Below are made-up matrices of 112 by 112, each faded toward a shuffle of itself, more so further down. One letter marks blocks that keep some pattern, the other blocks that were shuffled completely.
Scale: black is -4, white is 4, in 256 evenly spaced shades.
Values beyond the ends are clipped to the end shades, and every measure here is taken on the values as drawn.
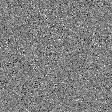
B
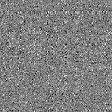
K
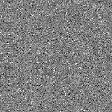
K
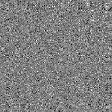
K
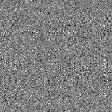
K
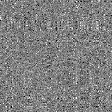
K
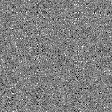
K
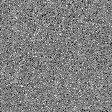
B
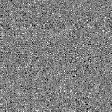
K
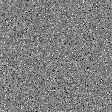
B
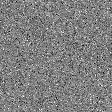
B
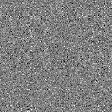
K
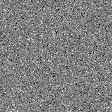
B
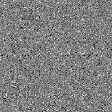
K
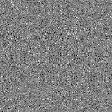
K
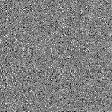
K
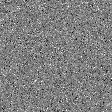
B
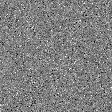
B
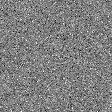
B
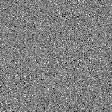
K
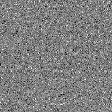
K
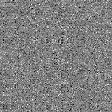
K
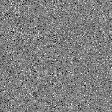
K
